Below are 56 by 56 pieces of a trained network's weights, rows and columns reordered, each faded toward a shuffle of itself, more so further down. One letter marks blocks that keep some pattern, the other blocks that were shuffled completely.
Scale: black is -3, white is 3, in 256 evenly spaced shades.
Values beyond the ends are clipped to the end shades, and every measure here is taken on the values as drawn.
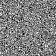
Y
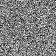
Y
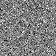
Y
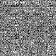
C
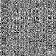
C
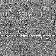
C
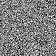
Y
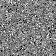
Y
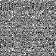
C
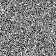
Y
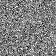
Y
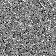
Y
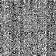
C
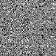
C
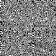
C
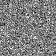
Y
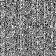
C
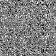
C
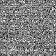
C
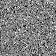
Y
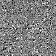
C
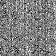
C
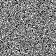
Y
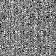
C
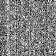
C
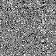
C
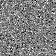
Y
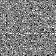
C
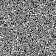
Y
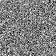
Y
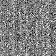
C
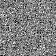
C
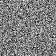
Y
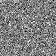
Y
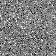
C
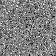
Y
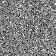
Y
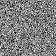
Y
